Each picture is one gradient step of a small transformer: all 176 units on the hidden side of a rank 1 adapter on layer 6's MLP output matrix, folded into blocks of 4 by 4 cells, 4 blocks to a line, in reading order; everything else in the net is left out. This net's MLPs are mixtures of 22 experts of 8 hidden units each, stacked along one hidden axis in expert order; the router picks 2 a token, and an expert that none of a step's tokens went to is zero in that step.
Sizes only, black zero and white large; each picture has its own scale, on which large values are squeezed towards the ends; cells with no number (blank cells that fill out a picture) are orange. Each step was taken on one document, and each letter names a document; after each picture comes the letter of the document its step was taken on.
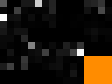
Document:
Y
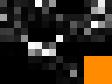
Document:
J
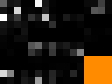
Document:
Y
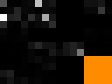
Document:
Y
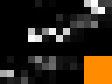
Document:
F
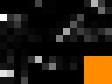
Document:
J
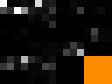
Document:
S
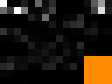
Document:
S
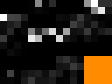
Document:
F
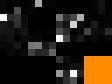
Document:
J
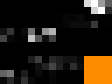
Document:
F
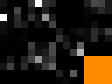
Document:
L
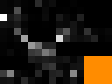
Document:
J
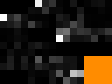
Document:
J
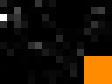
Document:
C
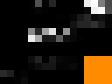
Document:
F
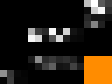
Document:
F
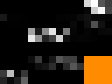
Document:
F
